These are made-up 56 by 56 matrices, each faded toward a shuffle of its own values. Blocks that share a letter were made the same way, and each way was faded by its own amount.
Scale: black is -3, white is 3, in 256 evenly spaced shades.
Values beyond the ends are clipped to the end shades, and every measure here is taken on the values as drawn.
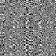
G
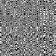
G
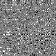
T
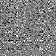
T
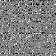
T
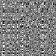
G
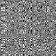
G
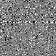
T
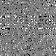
T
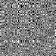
G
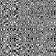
G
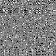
T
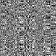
G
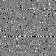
T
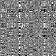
G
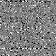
T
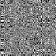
G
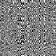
G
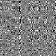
G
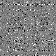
T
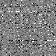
T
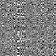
G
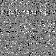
T
